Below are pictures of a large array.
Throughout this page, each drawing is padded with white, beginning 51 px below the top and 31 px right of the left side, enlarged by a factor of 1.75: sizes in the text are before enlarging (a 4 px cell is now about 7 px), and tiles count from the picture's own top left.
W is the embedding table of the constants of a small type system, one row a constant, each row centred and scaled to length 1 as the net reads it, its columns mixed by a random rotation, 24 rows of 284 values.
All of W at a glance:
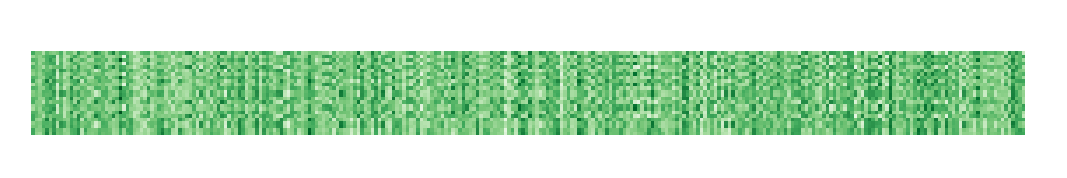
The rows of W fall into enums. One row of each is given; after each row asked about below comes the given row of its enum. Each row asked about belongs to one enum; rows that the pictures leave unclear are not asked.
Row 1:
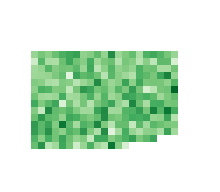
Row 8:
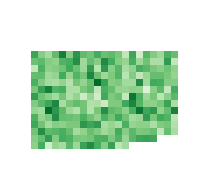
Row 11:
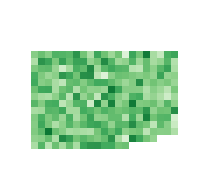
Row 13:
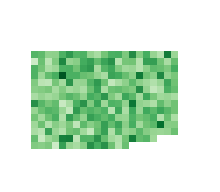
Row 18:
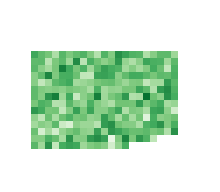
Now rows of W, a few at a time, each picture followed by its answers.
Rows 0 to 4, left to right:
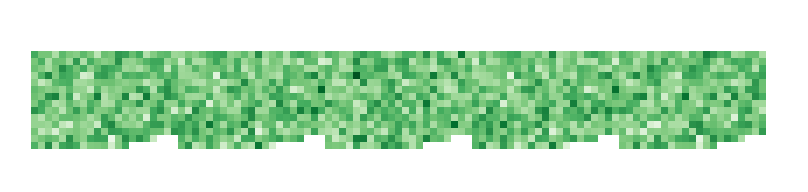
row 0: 18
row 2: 13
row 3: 1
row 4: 18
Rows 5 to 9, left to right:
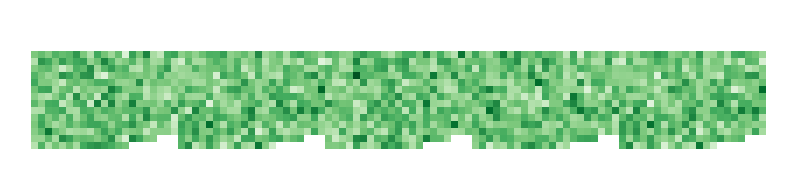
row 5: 11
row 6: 1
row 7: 13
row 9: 1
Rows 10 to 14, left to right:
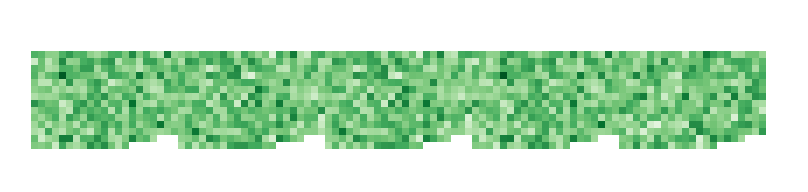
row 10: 13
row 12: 11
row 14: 18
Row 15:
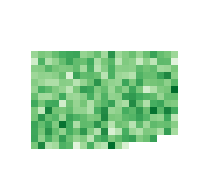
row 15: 1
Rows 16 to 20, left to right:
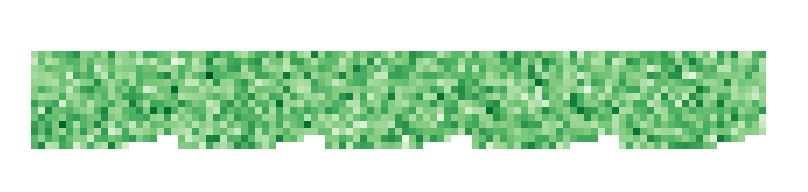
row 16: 1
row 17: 13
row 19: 8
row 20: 11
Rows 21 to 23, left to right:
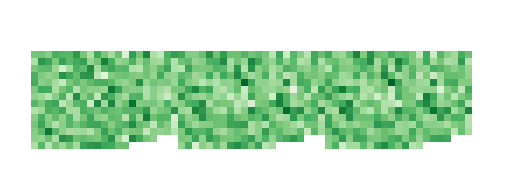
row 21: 11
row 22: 8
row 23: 8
